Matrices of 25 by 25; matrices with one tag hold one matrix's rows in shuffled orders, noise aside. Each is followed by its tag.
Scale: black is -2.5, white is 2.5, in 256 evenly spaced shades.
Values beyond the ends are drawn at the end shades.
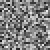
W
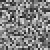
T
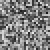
T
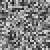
T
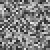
W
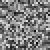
T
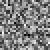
W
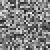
T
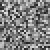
W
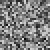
W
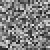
T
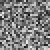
W
